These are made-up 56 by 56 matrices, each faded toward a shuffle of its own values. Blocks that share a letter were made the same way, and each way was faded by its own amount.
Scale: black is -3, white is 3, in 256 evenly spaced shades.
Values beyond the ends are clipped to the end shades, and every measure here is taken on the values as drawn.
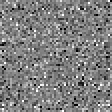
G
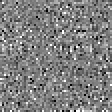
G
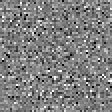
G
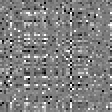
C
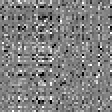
C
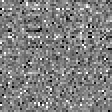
G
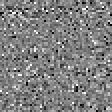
G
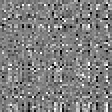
C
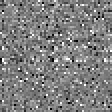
G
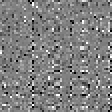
C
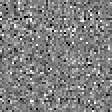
G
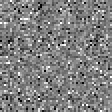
G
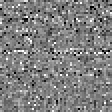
G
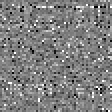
G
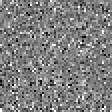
G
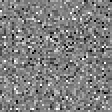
G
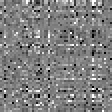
C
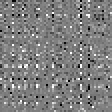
C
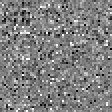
G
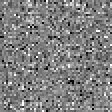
G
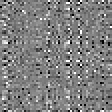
C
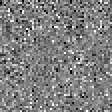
G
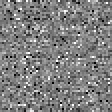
G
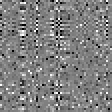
C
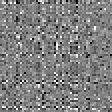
C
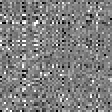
C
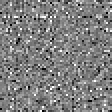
G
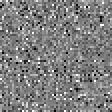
G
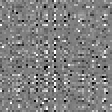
C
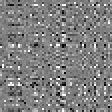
C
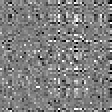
C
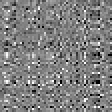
C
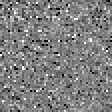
G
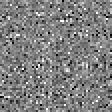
G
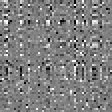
C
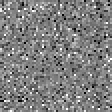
G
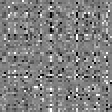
C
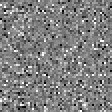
G
